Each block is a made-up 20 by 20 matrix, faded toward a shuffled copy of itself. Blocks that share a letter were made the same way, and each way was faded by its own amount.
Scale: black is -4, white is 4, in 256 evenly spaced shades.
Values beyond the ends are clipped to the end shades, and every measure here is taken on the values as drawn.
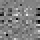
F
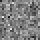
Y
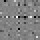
F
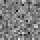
Y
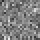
Y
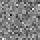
Y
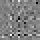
F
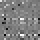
F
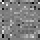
F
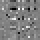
F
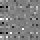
F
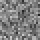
Y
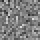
Y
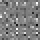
F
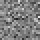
Y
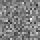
Y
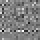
F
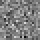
Y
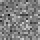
Y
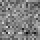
Y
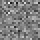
Y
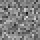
Y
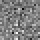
Y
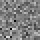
Y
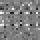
F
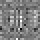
F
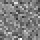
Y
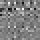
F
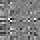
F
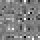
F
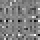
F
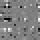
F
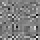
F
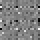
F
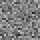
Y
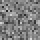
Y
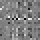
F
